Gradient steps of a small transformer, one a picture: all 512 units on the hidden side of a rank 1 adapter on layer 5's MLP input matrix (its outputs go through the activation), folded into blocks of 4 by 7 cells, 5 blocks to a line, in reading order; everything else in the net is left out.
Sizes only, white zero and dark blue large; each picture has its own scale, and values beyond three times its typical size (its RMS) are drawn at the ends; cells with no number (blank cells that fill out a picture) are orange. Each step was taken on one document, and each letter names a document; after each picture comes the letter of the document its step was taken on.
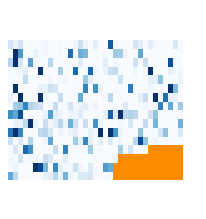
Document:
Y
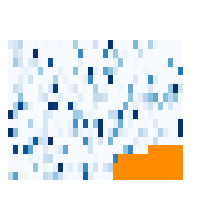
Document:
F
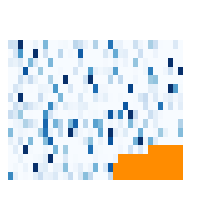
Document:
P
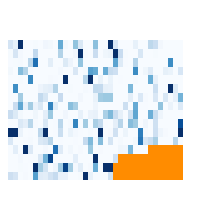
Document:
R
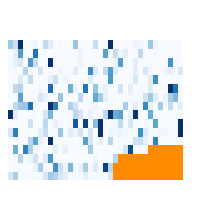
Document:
F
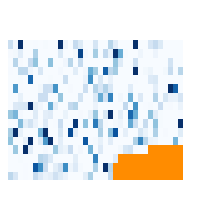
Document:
R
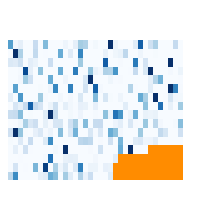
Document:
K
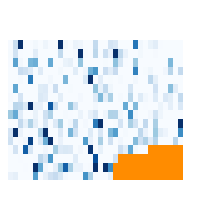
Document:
R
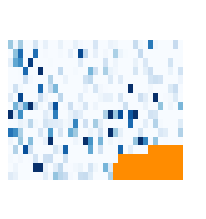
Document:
Y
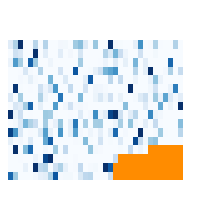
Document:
P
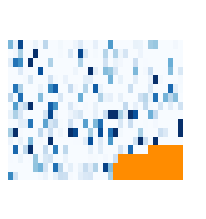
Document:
Y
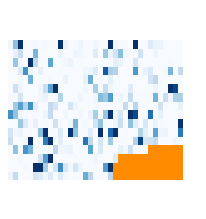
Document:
R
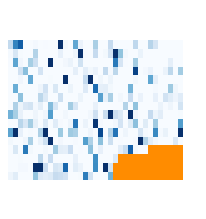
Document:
R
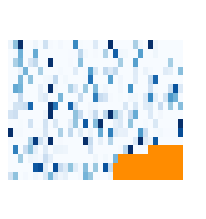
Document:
F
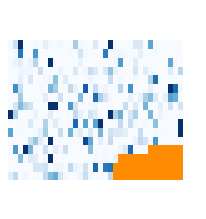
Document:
F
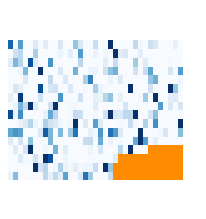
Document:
Y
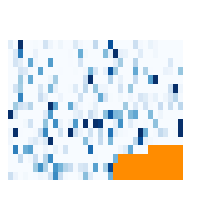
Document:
F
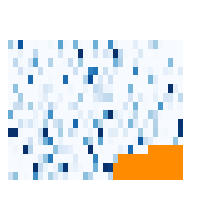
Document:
R
